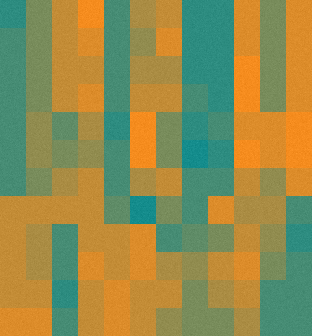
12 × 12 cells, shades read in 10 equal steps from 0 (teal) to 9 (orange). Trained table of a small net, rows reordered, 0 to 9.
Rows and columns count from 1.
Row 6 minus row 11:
-5 -2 3 -2 -6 2 -3 -4 -5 2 6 7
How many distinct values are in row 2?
6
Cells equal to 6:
13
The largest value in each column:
8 8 7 9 8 9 8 5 8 9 8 9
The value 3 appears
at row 5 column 3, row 8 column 5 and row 9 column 8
